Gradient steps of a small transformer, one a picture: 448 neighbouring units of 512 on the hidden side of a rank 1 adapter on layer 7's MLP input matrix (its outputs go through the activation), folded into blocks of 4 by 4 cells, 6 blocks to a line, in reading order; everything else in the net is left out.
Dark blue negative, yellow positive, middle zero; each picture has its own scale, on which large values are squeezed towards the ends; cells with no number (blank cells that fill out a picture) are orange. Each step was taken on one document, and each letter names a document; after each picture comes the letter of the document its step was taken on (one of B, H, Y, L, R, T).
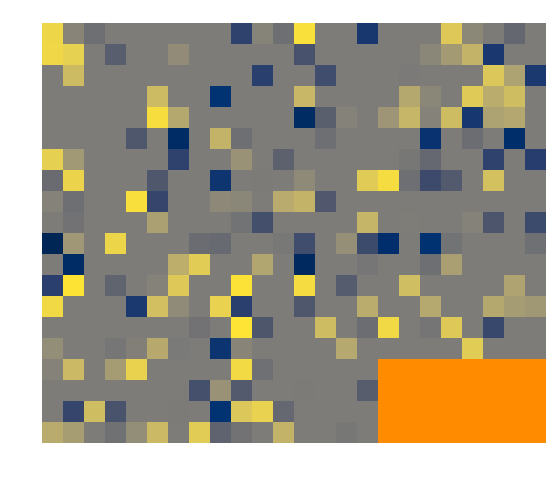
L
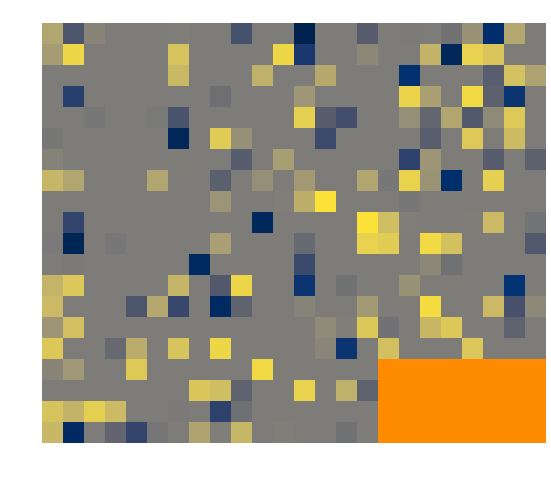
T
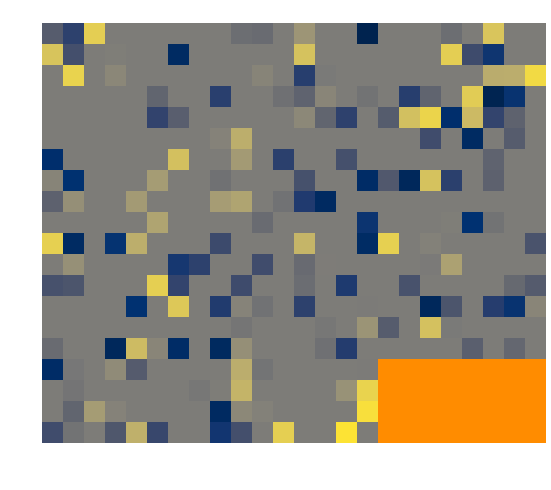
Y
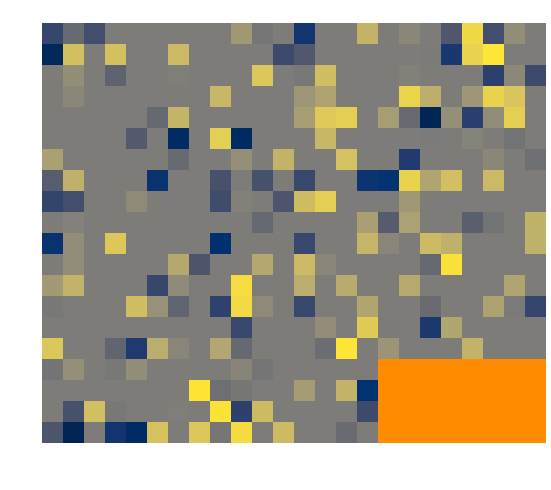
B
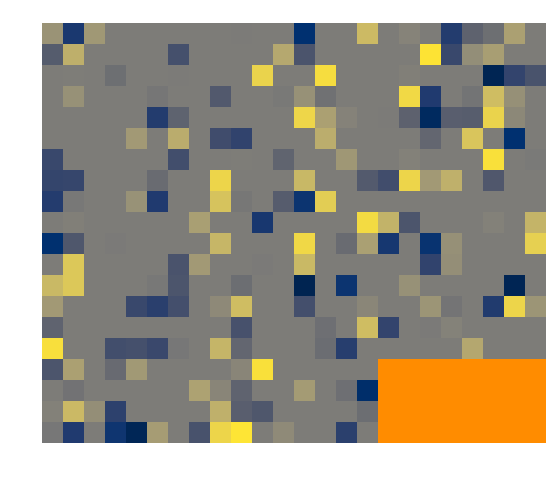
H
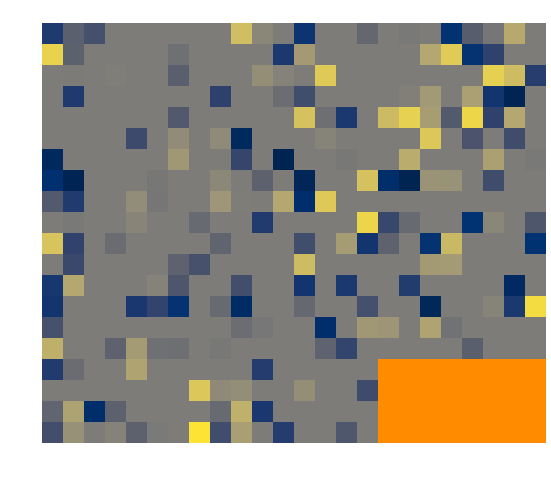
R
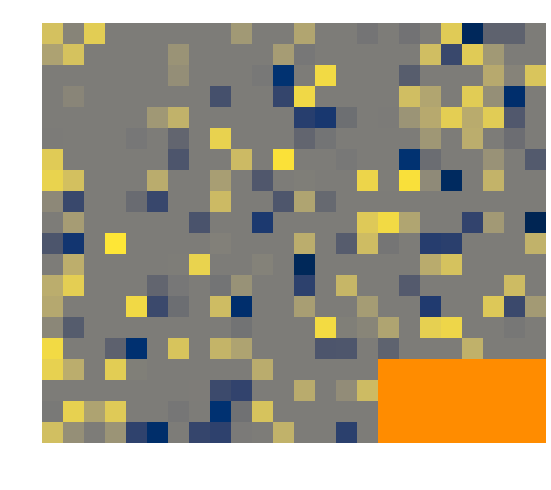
T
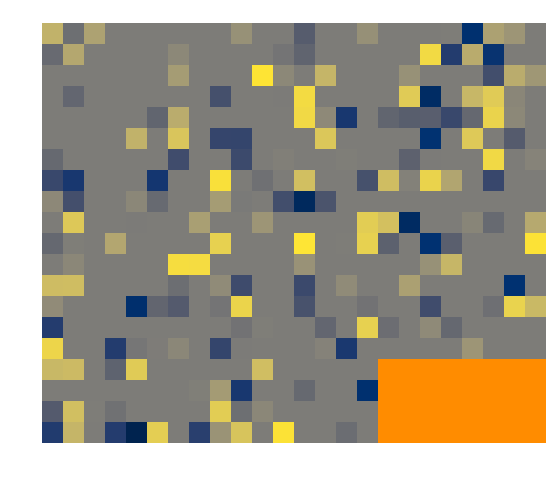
H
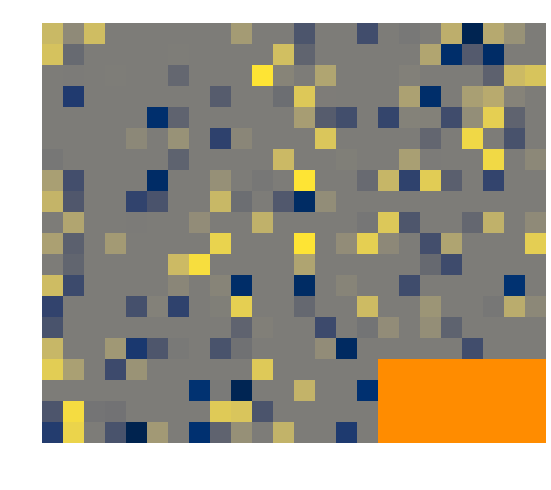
H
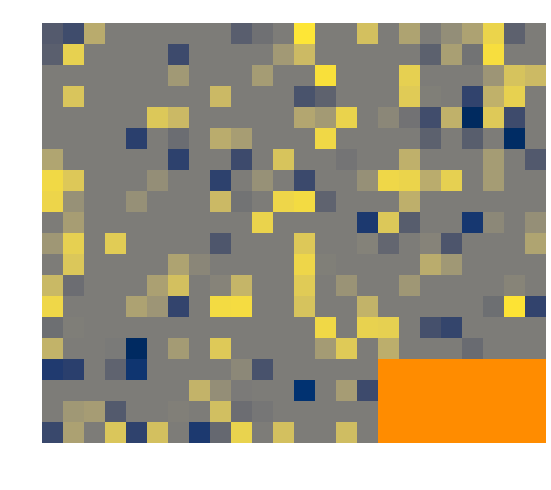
B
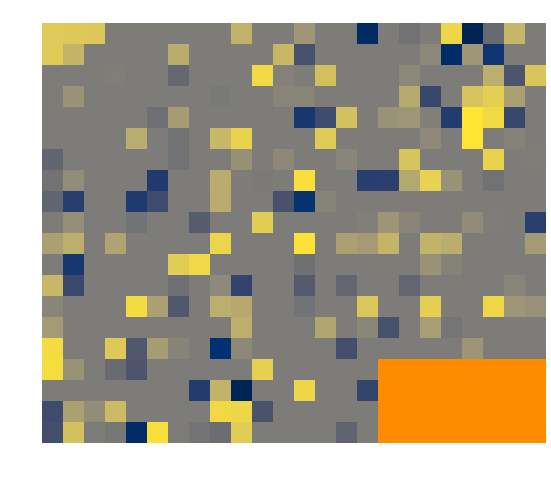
H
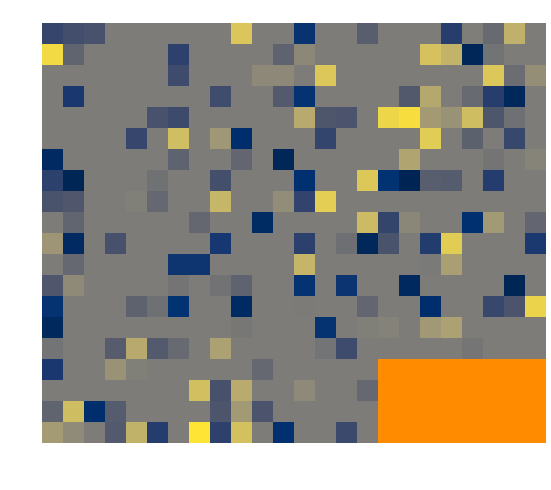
R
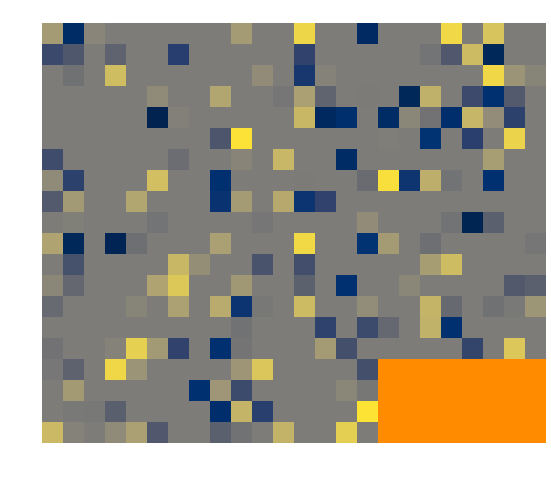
Y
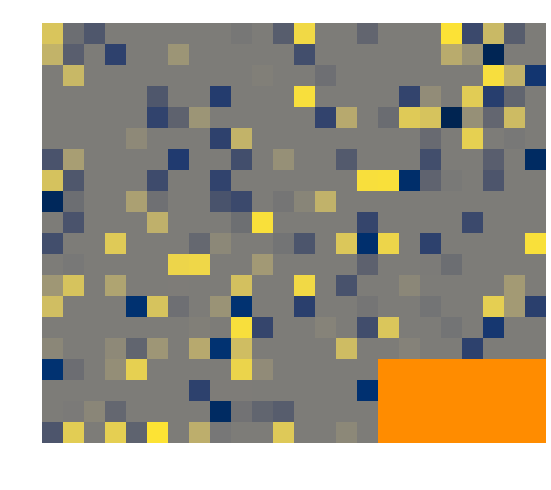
L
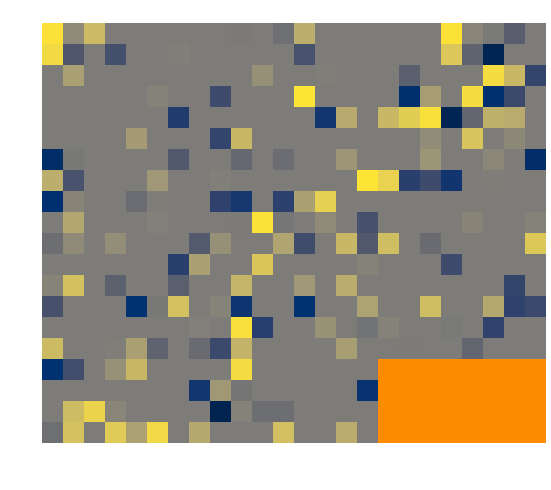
L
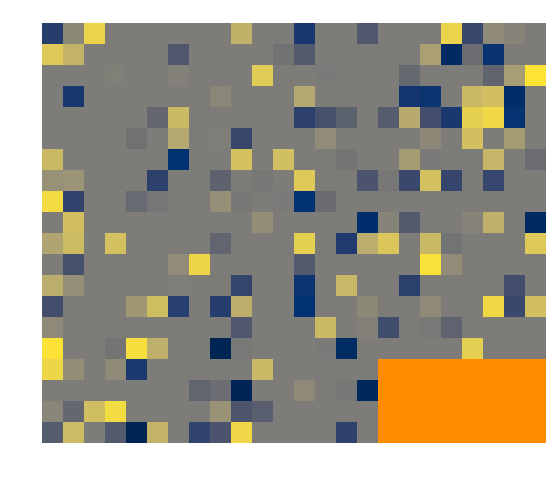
H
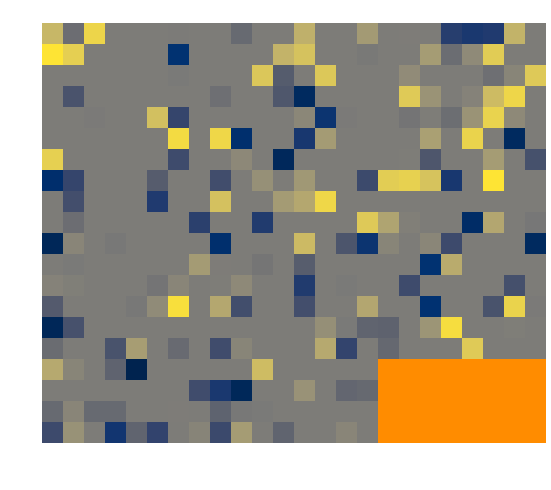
T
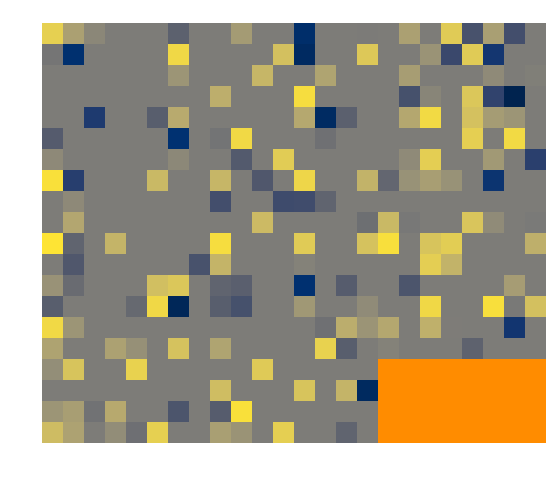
T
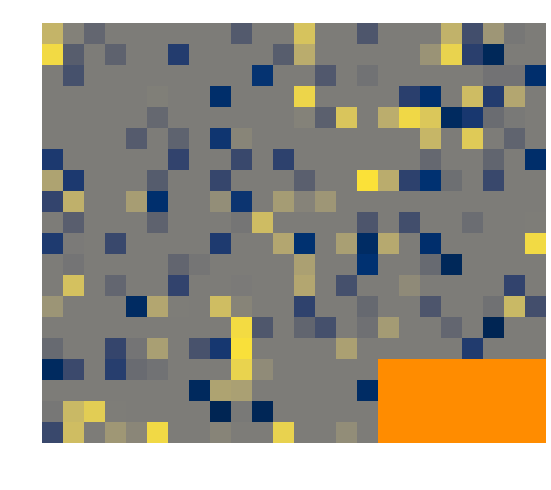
L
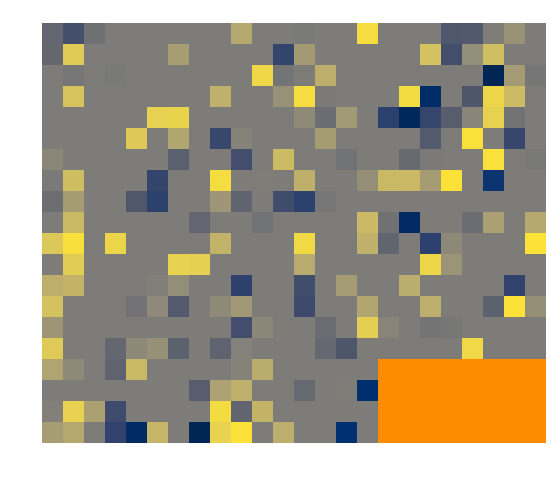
H
